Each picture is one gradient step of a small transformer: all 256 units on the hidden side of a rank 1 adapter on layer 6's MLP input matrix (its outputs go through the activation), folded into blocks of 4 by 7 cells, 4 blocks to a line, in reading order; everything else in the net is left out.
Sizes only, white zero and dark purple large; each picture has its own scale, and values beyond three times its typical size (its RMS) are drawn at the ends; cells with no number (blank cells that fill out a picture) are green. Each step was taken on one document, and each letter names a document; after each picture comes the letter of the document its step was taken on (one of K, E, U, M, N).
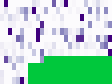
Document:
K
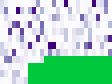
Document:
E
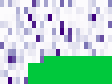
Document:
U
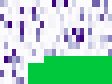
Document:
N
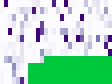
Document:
K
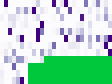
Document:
K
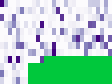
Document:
N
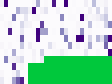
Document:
K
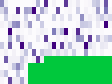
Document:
E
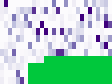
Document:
K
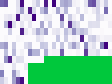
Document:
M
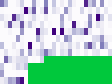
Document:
M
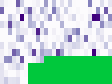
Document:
U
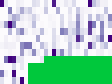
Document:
N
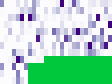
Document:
M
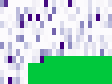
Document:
U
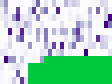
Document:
E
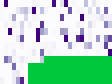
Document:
K
